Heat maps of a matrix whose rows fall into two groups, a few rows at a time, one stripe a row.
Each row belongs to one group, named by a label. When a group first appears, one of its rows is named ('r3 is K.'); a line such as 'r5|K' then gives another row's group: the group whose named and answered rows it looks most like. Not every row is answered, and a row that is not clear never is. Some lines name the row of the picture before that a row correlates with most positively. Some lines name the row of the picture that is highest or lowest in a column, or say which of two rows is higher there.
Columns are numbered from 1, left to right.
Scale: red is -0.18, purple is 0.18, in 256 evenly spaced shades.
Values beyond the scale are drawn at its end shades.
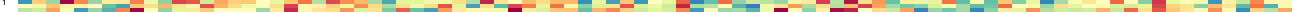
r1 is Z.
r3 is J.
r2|J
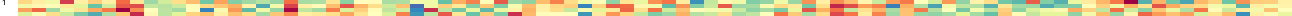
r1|Z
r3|Z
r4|J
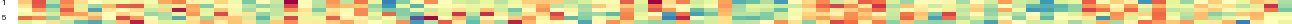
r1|Z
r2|Z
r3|Z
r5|Z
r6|J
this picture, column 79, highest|6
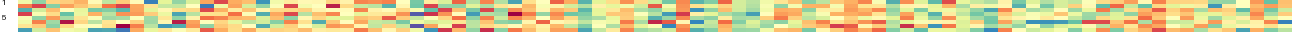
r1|J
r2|Z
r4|J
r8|J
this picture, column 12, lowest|6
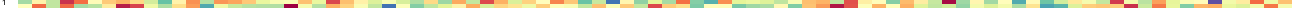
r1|Z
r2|Z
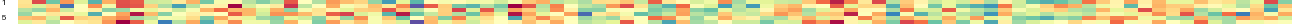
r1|Z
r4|J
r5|Z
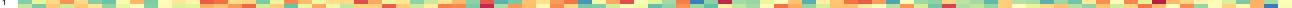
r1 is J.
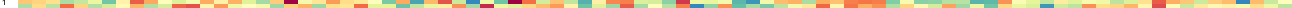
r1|J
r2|Z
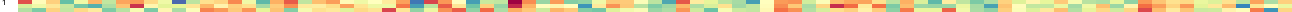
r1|J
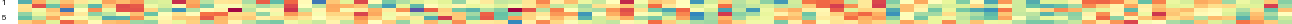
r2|Z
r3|J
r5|J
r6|Z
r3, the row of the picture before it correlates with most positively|1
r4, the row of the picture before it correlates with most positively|2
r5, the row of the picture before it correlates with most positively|2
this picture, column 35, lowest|6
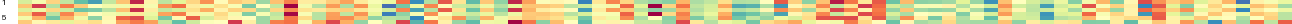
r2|Z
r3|J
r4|Z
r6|J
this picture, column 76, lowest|6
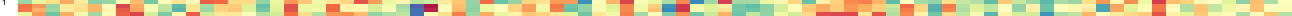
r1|J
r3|Z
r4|Z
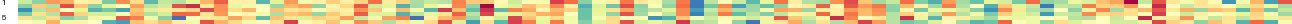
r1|J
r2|Z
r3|J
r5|J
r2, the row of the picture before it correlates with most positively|4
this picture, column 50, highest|2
